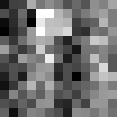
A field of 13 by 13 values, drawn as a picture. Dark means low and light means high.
Ninth with the lowest average: top left. Ninth with the highest average: top middle. Calmest part: bottom right. Odd patch: higher, in the top middle. Stripes: upright, repeating 2 times.
